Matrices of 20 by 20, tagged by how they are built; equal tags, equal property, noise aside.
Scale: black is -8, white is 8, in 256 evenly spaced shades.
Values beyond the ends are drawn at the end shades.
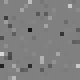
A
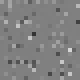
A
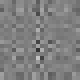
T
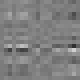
T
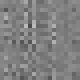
T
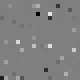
A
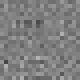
T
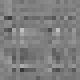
T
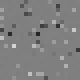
A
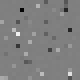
A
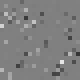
A
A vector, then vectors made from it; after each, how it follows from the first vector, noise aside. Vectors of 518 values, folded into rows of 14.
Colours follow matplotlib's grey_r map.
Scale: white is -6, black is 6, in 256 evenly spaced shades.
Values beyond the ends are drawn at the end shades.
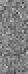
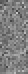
negated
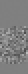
partly zeroed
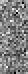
scaled up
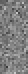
negated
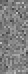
negated
